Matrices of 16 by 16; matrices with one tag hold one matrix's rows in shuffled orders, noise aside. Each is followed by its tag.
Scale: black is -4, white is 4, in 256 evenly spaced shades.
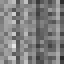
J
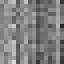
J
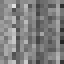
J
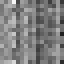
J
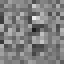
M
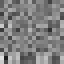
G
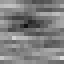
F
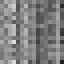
J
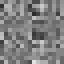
M
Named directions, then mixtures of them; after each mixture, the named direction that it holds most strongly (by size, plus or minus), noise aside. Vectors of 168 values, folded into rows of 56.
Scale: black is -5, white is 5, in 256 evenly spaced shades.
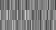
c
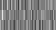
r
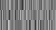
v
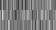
r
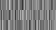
v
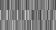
c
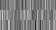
r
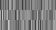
v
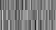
v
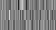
v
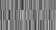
v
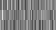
r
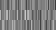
c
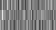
r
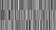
v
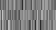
v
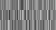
v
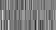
v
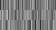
c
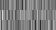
v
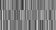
v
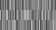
c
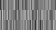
c
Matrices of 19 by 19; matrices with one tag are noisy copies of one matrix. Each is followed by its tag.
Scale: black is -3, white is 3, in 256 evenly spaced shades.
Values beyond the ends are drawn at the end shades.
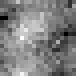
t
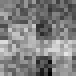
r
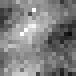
t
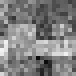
r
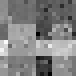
r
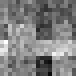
r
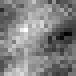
t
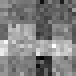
r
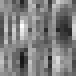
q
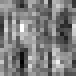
q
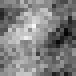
t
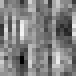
q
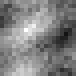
t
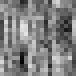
q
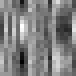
q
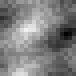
t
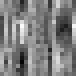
q
